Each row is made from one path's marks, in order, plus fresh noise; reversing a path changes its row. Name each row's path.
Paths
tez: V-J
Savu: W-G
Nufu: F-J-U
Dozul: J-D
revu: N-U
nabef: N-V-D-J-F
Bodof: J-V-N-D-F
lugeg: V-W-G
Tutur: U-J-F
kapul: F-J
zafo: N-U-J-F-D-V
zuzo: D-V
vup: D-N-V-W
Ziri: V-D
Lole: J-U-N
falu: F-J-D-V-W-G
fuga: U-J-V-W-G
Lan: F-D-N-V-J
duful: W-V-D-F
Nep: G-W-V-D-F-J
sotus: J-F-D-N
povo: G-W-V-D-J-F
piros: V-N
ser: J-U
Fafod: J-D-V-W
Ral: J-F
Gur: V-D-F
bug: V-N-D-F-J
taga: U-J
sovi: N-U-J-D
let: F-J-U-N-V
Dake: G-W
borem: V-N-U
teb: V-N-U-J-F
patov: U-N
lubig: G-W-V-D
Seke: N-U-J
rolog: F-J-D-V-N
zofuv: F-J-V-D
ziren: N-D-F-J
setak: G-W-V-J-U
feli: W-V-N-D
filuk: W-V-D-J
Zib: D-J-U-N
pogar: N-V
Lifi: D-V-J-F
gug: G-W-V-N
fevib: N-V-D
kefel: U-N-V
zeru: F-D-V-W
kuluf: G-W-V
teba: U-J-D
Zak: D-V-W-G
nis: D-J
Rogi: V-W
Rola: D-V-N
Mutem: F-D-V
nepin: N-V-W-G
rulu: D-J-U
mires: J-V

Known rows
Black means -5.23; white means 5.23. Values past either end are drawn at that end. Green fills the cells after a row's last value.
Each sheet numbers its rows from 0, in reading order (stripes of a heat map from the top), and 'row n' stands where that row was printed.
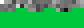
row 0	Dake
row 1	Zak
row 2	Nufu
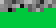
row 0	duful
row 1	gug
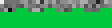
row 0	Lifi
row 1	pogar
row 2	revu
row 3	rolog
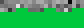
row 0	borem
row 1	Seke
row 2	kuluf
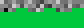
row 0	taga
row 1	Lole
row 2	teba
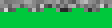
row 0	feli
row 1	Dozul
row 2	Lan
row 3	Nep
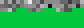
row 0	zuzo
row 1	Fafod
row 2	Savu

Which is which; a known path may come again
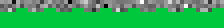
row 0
kuluf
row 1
piros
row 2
Mutem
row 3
Ral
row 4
feli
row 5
vup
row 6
Rogi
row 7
pogar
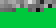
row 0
Seke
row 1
povo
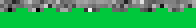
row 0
falu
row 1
teb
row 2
Rola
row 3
sovi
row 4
rolog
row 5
Tutur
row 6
ser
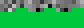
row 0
kefel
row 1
duful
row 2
Nufu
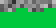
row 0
gug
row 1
filuk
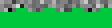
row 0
Gur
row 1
rulu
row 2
nepin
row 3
taga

